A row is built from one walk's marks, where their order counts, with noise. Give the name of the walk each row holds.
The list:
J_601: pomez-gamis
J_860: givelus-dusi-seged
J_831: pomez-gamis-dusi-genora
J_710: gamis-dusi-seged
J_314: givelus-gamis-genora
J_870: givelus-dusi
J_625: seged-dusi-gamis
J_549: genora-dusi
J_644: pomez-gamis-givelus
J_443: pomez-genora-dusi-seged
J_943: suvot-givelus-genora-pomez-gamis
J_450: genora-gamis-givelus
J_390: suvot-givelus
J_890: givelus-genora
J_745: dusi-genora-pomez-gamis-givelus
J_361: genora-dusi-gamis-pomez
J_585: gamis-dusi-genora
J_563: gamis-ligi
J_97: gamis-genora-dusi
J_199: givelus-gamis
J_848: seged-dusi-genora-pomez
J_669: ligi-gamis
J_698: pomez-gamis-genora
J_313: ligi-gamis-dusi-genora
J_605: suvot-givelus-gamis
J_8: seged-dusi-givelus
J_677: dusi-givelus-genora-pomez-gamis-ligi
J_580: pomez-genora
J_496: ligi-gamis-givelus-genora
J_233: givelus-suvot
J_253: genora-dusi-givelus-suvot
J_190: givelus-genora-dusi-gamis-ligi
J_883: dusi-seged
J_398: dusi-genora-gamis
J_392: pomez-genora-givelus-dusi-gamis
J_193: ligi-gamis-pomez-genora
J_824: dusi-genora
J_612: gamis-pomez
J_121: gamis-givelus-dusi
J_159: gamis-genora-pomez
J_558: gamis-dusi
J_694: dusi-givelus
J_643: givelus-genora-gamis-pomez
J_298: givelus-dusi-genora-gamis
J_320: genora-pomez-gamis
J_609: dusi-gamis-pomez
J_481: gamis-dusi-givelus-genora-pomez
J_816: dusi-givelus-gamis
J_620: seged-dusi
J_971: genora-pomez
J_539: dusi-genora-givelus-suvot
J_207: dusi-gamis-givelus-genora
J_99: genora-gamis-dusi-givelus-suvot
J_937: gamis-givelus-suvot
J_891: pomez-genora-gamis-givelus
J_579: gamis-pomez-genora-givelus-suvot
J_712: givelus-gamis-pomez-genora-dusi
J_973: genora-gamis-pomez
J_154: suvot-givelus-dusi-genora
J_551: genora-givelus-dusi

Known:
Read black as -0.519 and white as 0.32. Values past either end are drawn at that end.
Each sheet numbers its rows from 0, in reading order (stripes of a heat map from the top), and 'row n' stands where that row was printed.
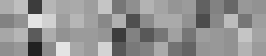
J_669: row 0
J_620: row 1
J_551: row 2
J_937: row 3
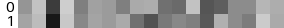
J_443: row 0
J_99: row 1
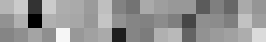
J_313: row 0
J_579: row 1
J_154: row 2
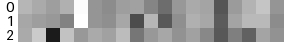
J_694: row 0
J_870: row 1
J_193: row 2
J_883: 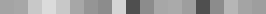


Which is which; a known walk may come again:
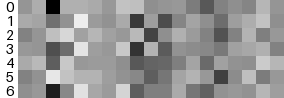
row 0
J_612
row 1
J_298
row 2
J_625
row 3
J_199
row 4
J_253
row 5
J_8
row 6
J_937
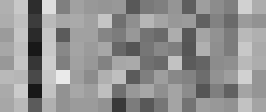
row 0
J_361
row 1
J_669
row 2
J_971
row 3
J_99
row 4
J_443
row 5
J_207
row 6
J_193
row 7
J_551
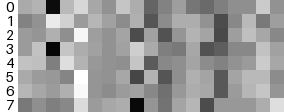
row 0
J_481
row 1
J_620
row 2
J_860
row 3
J_831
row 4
J_824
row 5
J_870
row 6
J_694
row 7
J_943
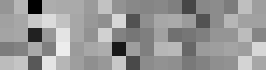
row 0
J_579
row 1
J_883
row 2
J_121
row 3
J_390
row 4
J_398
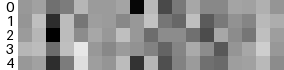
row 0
J_890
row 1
J_580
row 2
J_159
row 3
J_677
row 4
J_712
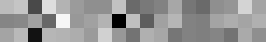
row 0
J_745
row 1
J_233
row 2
J_563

